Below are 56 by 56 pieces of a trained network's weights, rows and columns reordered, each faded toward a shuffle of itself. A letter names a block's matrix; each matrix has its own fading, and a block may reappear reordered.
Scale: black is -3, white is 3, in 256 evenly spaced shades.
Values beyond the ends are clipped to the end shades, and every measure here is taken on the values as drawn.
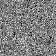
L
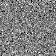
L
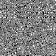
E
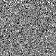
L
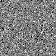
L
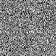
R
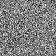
L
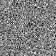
L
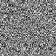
R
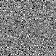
E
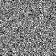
R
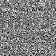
R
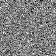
L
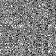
E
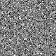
L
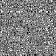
E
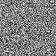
R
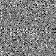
E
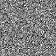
R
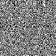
R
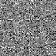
E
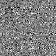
E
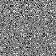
E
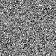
R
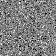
L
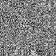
R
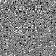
E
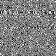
E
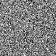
L
